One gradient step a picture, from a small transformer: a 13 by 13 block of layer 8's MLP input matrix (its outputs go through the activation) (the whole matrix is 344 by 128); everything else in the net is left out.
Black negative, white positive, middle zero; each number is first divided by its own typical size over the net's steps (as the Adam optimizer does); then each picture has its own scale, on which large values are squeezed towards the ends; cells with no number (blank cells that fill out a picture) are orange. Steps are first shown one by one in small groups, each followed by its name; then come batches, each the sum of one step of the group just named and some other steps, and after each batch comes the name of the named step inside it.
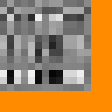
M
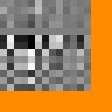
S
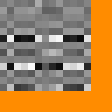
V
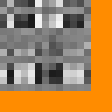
M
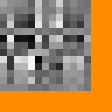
S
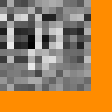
S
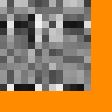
M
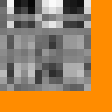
M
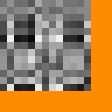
V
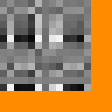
V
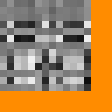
V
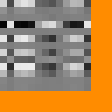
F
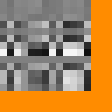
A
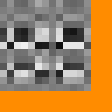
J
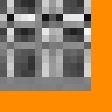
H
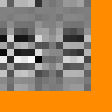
J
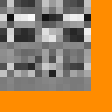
H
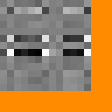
A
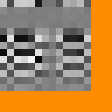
J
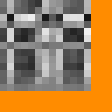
H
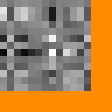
A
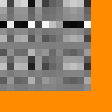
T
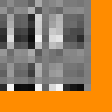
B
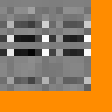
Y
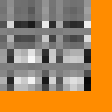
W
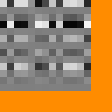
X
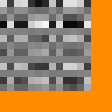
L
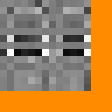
W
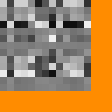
X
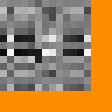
B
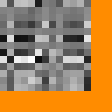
W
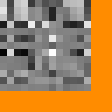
T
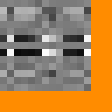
Y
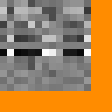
T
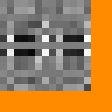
Y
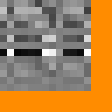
X
